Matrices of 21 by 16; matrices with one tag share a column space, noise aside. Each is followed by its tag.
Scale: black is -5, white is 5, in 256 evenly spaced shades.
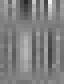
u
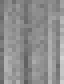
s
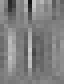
u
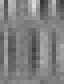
u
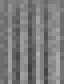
s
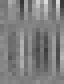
u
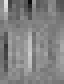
u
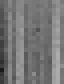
s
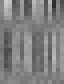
u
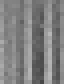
s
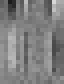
u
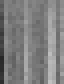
s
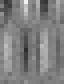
u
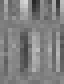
u
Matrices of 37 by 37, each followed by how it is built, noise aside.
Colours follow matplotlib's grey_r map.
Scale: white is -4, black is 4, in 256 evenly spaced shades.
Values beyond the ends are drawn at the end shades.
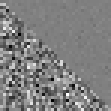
lower triangular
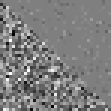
lower triangular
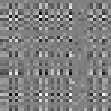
low rank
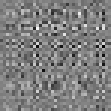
low rank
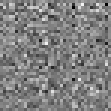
low rank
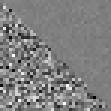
lower triangular
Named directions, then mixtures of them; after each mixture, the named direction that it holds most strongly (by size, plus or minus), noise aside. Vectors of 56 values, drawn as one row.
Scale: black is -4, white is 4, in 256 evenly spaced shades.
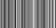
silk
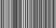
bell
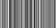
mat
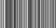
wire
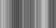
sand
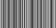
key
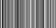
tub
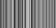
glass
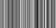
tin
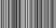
bell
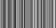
silk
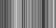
sand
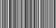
mat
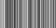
wire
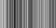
sand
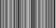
glass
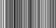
wire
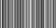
tub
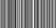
silk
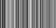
wire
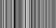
glass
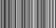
silk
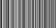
mat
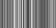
glass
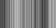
sand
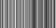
silk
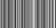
silk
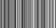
silk
